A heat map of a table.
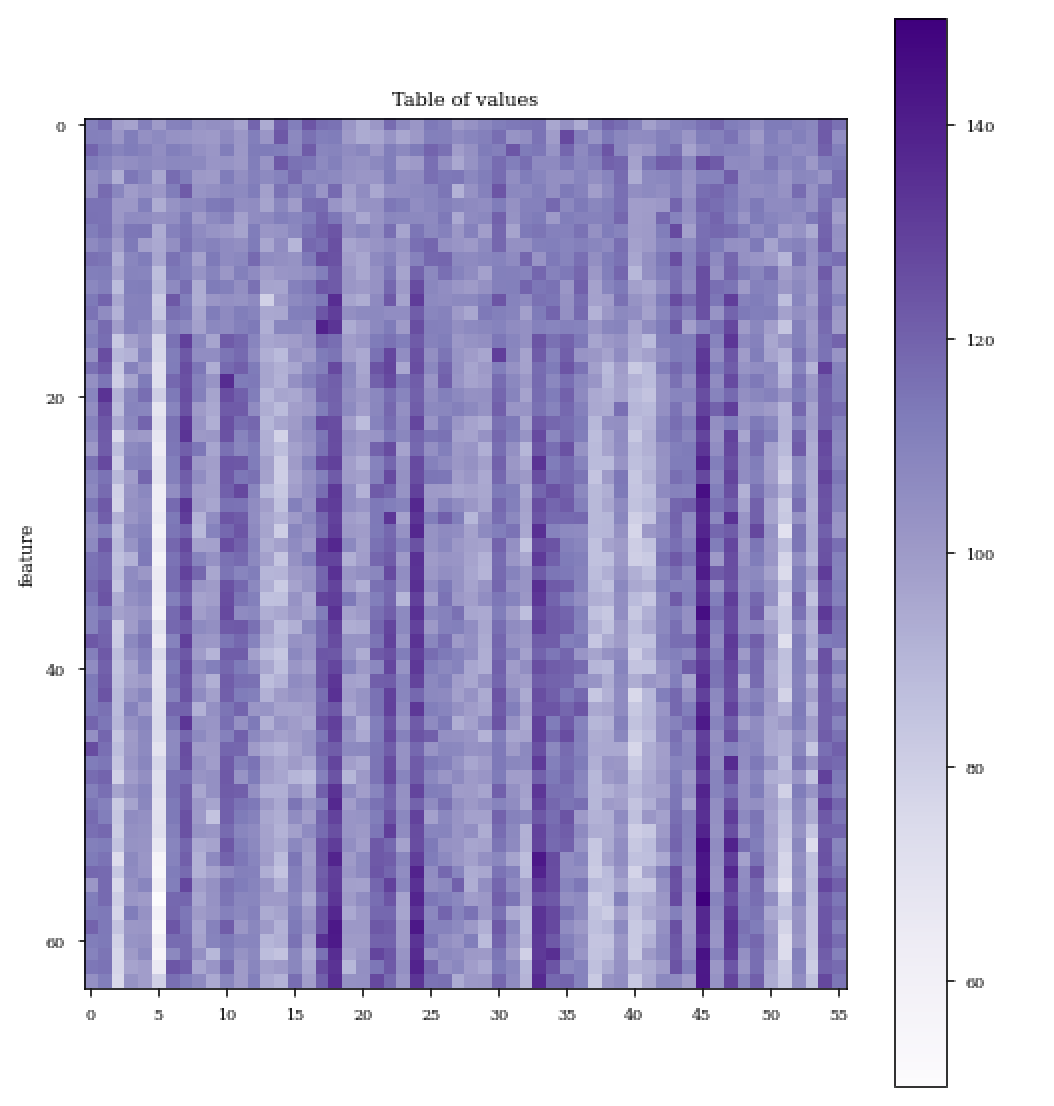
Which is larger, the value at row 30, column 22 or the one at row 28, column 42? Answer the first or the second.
the first
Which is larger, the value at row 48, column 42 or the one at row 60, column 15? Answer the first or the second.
the second
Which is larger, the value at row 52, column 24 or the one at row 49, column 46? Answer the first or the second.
the first
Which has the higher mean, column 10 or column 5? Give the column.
10
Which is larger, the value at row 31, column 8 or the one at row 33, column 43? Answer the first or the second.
the second
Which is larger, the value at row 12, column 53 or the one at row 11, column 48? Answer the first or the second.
the second
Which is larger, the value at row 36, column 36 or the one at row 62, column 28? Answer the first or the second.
the first
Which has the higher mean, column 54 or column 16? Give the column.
54
